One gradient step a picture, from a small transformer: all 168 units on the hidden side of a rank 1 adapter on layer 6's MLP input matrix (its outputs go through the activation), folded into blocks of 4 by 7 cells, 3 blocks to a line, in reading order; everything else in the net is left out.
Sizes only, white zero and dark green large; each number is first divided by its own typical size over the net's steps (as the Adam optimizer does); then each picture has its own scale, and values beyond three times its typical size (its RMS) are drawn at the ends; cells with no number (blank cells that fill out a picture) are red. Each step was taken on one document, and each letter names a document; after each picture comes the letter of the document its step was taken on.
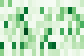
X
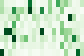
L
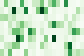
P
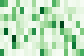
L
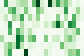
P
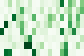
X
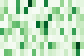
X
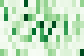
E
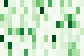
P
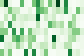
P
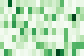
X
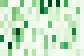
P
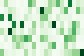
L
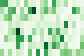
E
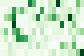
L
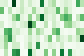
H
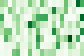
H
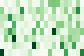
L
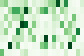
P
